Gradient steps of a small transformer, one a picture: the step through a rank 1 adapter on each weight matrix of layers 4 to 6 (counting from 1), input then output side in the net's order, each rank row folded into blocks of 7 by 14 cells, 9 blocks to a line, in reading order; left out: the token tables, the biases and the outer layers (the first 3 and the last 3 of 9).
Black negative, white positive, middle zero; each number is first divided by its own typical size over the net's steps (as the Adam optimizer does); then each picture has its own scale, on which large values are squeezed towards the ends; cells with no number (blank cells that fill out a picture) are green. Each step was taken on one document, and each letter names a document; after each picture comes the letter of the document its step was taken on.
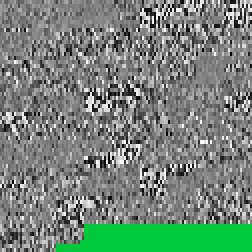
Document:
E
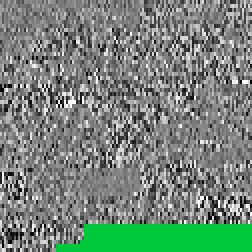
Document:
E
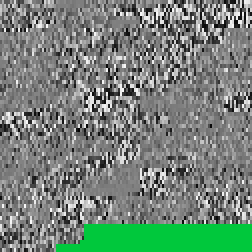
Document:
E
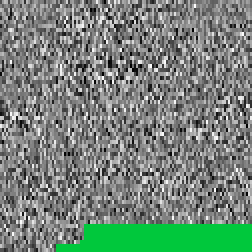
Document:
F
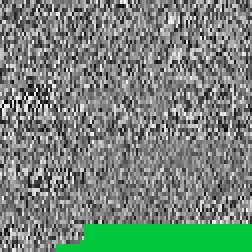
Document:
F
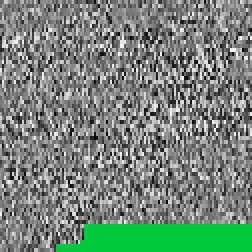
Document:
F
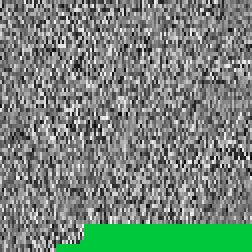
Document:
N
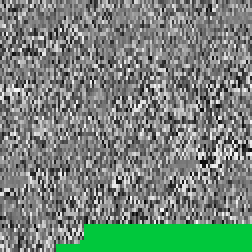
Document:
N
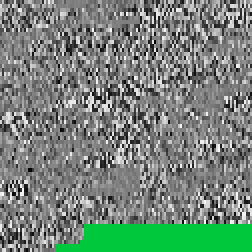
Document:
E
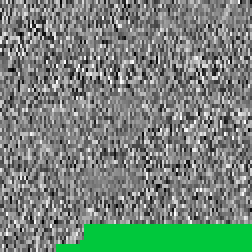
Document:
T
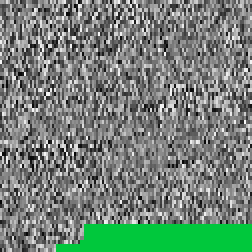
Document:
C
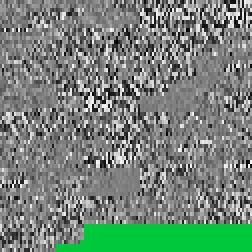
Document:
E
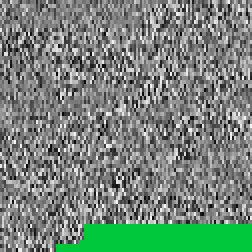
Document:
N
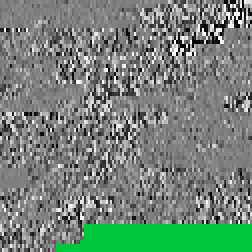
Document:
E
